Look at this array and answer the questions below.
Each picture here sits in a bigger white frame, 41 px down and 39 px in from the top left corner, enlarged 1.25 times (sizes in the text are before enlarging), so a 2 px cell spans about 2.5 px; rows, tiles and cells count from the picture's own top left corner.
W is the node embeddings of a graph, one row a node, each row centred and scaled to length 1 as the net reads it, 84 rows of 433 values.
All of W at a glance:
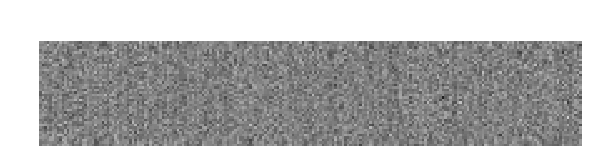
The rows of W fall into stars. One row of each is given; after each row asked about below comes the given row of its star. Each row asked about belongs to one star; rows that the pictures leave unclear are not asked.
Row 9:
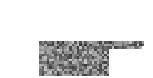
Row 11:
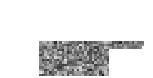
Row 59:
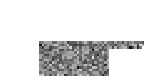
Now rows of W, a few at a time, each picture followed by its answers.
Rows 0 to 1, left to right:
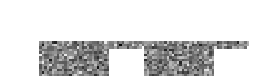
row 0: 59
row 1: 11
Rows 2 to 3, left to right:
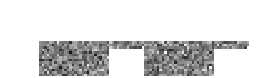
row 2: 11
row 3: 11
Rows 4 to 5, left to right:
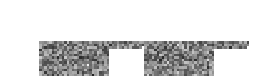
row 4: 11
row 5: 11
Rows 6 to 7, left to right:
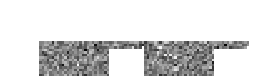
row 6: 9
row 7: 59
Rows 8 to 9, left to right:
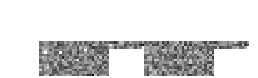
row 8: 9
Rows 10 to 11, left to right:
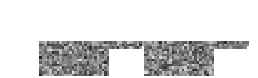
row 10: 9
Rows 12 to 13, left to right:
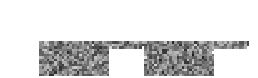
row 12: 11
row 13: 59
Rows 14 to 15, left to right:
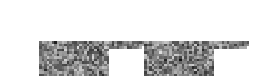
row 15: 59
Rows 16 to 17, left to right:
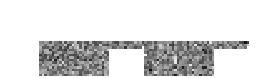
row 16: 11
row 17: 59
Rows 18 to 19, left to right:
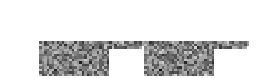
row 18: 9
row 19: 9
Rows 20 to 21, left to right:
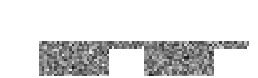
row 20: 9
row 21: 11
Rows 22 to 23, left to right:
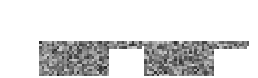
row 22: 9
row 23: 11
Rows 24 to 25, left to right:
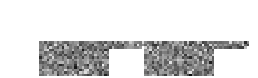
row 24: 9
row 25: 9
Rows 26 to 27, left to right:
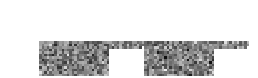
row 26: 11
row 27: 9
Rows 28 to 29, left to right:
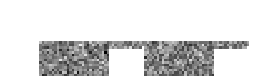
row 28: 11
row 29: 9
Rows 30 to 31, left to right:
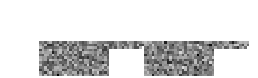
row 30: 9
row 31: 11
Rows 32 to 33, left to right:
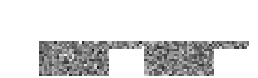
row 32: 59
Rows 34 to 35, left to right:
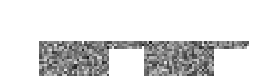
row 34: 9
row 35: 9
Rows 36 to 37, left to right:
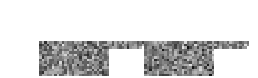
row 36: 59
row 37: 59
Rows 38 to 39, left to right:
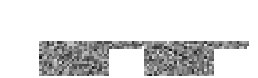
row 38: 9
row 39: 11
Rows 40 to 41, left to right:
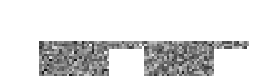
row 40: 59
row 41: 11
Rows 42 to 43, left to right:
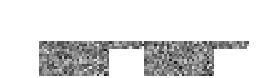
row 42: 9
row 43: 9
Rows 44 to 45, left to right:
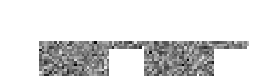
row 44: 11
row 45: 9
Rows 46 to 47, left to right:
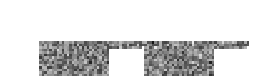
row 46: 9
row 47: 9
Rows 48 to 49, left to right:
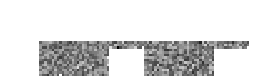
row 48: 11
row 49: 11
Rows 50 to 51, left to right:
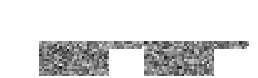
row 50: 11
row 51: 9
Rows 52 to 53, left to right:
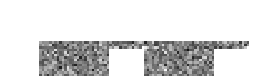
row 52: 11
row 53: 9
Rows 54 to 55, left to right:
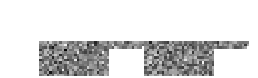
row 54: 11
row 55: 9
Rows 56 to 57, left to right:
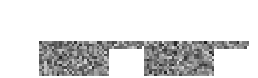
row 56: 9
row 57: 11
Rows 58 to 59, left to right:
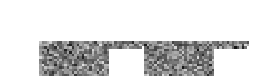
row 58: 11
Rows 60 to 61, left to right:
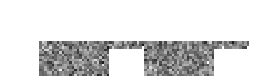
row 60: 9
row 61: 11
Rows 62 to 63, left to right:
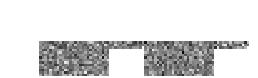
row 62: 9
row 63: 9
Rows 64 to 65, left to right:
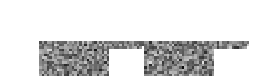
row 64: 9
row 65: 59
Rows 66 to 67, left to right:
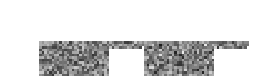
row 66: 11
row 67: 11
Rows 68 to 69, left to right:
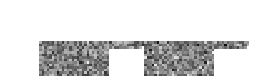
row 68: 9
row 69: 59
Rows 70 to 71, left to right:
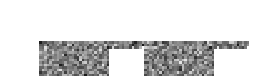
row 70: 9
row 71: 9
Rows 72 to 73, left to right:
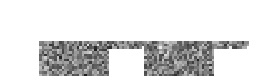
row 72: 9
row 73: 59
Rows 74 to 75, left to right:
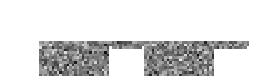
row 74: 11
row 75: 11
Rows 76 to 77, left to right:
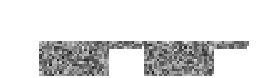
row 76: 11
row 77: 59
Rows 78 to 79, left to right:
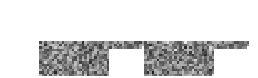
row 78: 59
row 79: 59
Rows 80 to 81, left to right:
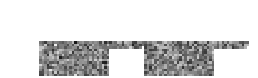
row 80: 9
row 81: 59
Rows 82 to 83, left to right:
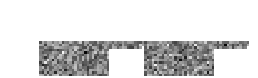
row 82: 59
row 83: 59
